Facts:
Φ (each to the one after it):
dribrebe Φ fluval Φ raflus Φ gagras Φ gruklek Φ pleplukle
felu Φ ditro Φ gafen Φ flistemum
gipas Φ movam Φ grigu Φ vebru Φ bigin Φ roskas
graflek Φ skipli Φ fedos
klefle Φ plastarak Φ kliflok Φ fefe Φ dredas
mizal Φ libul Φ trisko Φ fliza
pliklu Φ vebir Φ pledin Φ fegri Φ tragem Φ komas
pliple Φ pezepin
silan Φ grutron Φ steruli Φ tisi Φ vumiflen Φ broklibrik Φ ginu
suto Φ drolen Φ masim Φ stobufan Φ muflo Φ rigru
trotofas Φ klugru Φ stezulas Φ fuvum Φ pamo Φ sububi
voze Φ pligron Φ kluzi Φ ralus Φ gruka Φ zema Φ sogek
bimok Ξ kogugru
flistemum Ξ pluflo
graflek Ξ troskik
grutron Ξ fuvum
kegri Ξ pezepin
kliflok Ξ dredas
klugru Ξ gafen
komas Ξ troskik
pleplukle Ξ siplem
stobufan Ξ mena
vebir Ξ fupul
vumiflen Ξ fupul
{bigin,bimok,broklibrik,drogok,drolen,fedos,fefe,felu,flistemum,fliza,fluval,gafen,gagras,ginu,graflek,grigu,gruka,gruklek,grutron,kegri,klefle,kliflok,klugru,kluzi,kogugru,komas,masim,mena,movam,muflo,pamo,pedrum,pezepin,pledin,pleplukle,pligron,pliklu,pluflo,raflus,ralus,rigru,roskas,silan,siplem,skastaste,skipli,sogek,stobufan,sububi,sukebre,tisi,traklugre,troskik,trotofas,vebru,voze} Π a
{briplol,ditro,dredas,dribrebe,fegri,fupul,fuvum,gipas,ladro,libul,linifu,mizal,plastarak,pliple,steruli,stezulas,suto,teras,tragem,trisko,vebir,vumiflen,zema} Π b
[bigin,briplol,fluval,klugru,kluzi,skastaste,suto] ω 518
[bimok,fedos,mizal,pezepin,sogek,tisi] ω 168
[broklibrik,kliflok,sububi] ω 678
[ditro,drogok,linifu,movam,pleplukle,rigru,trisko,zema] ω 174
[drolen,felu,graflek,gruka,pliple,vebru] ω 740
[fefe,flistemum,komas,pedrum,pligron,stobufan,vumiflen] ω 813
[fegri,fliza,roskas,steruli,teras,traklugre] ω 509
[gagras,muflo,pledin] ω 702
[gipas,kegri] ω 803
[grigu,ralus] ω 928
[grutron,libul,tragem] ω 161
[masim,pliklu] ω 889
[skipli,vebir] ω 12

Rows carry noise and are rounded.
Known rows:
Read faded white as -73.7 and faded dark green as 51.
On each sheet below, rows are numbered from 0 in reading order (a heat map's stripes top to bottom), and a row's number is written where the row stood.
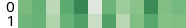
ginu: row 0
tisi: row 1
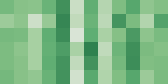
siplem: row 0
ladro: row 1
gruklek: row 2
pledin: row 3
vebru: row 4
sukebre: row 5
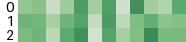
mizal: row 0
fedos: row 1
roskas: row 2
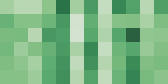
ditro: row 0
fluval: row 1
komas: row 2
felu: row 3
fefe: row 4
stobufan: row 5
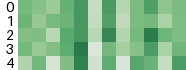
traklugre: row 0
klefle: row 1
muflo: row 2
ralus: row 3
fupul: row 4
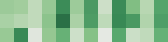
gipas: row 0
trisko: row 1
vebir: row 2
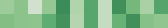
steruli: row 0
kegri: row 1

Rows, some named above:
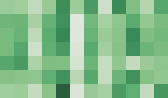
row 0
gipas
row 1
bigin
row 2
ginu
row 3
sogek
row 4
skipli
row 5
kegri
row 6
tragem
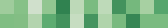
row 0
fuvum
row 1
gruka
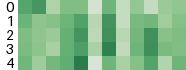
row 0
skipli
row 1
pliklu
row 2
pedrum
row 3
pledin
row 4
grigu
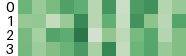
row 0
graflek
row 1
plastarak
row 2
grutron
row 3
felu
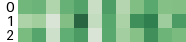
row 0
tisi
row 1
zema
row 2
sogek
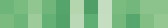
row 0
pezepin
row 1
bimok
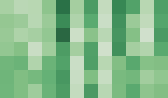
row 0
ditro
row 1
dribrebe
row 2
libul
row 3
mizal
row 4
tisi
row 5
klugru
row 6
masim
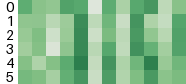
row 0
troskik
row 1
suto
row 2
briplol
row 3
fegri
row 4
drogok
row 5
fliza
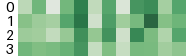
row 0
vumiflen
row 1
rigru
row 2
pliple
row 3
klugru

